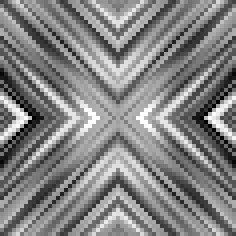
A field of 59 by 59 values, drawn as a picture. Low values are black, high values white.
No row or column stands out. There is no overall slope. The centre is the calmest part. It mirrors both left to right and top to bottom. The ninth with the highest average is the centre.
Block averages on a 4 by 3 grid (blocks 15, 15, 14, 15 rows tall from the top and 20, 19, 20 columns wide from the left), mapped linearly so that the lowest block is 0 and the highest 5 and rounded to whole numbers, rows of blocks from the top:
0 3 0 | 0 5 0 | 0 5 0 | 0 3 0
